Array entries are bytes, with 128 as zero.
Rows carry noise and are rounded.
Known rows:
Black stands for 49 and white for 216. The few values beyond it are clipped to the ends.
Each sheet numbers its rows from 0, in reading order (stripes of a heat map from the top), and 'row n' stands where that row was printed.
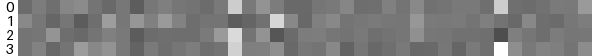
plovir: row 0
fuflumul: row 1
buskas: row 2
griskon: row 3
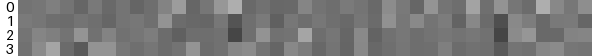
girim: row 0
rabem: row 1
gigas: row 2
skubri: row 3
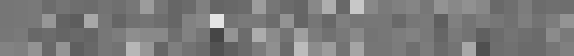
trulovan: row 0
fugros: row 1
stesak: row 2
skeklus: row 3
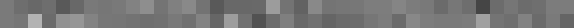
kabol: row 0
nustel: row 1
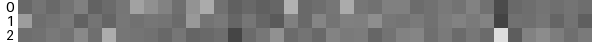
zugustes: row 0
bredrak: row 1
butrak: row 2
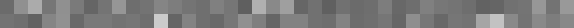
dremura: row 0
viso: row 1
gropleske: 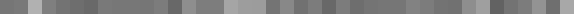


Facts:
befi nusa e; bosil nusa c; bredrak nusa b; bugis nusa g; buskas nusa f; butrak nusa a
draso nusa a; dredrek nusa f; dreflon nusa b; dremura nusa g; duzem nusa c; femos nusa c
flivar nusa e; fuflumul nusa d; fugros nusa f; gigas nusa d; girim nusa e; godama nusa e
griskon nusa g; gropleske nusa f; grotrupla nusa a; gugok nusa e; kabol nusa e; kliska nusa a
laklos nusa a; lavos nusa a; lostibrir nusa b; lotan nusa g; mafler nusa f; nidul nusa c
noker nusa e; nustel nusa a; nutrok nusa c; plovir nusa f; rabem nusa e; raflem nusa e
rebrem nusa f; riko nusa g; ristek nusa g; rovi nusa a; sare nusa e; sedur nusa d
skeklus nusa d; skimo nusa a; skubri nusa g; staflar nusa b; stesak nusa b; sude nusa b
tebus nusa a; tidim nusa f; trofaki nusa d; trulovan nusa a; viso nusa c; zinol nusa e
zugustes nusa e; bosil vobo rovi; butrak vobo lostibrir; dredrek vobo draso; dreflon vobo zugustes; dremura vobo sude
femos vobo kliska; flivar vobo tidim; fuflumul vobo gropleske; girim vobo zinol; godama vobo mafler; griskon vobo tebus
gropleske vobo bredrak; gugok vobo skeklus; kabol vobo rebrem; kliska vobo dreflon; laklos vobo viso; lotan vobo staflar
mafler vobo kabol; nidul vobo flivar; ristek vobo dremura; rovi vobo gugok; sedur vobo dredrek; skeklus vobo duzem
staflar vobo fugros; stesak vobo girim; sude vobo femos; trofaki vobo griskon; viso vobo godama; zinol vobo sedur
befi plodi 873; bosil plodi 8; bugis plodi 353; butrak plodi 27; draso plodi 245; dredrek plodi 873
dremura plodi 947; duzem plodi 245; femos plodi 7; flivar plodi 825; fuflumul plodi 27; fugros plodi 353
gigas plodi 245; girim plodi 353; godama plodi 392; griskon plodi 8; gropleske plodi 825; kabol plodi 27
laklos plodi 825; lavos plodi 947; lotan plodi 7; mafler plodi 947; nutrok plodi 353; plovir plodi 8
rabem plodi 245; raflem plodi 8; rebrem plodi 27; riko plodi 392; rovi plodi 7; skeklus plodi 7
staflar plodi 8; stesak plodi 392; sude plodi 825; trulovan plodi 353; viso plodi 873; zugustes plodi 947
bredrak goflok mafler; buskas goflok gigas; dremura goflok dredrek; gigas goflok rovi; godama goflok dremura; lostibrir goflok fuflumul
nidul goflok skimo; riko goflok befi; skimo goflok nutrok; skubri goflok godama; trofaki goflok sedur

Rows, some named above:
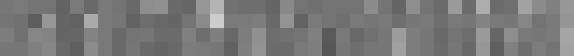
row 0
girim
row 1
fugros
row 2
rebrem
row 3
rebrem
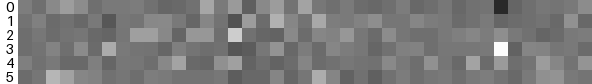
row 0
mafler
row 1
stesak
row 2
raflem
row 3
butrak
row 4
girim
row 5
lotan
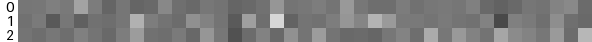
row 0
lavos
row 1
sude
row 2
befi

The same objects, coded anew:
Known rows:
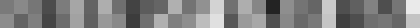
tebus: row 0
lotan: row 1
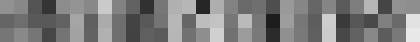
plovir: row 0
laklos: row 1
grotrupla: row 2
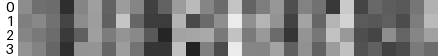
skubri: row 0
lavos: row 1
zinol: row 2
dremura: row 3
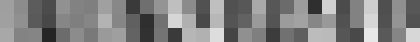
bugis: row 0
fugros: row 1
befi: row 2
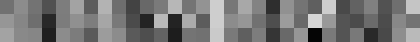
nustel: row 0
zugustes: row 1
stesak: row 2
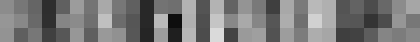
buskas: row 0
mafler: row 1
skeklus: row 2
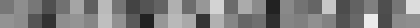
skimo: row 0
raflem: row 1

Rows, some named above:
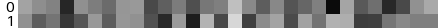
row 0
riko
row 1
skeklus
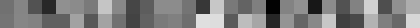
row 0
staflar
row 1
rovi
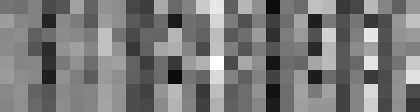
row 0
femos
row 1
stesak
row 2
trulovan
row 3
griskon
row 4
viso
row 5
stesak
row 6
nutrok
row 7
nutrok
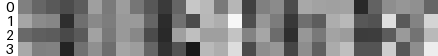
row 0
rebrem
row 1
befi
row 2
flivar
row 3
dredrek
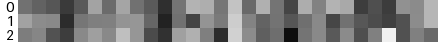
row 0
gropleske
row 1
godama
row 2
bosil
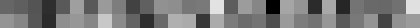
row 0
sude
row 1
plovir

